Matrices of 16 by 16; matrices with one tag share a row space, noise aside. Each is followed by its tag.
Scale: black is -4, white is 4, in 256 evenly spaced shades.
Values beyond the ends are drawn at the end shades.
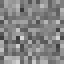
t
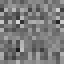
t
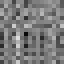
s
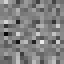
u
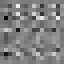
u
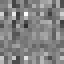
s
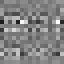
t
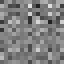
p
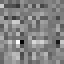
t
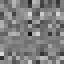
p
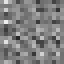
u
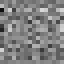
p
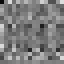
p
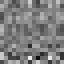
p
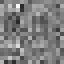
t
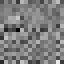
t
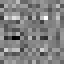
t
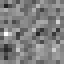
u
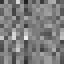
s
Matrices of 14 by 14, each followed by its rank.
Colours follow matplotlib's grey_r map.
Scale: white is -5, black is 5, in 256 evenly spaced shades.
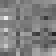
two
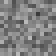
full rank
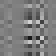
one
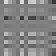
one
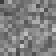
full rank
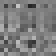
two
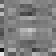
two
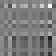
one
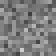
full rank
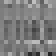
two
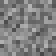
full rank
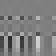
one
